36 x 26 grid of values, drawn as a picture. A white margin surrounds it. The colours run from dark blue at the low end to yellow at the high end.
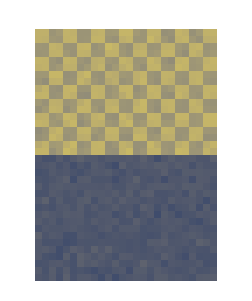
It is made of 2 by 1 panels. Panel 1,1: high, checkered. Panel 2,1: low, fine-grained, faint in contrast.
